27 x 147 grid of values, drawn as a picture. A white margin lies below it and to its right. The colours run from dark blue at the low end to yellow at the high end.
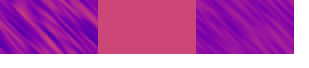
It is made of 1 by 3 panels. Panel 1,1: low, slanting down to the right. Panel 1,2: middling, flat. Panel 1,3: low, slanting down to the right, faint in contrast.
